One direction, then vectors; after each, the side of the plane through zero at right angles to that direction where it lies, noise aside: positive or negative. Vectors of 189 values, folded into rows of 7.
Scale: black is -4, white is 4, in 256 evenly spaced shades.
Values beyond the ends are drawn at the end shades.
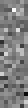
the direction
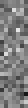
positive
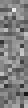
positive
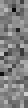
negative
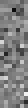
negative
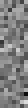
positive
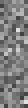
positive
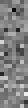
negative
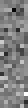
negative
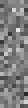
positive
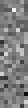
positive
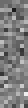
negative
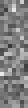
positive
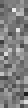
positive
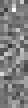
positive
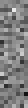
positive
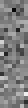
negative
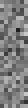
negative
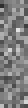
positive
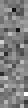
negative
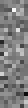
positive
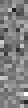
negative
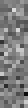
positive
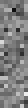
negative
